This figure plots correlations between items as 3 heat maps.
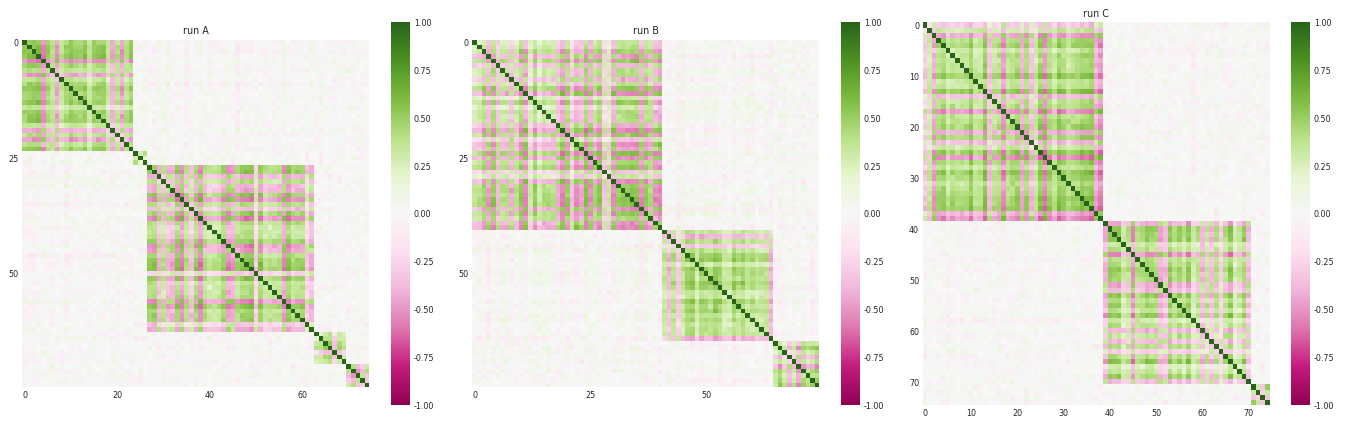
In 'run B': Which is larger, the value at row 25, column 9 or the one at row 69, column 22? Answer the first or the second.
the second
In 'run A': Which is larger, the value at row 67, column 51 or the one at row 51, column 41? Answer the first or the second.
the second
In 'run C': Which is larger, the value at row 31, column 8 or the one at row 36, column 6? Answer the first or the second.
the second
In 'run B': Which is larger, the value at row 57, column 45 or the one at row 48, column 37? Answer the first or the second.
the first
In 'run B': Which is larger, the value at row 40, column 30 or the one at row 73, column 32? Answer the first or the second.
the first
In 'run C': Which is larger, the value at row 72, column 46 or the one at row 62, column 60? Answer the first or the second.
the second
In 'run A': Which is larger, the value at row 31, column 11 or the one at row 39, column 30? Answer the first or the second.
the second
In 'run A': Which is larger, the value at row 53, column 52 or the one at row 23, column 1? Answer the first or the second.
the second
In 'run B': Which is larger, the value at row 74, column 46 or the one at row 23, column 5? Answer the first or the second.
the second
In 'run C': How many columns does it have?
75
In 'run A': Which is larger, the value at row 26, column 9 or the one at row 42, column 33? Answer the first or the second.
the second
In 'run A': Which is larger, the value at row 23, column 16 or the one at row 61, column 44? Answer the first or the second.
the first
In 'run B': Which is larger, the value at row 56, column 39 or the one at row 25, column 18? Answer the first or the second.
the second
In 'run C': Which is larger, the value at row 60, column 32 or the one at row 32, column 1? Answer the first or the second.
the second
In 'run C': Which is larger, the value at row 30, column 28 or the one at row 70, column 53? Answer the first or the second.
the first
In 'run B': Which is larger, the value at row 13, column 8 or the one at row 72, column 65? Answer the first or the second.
the second
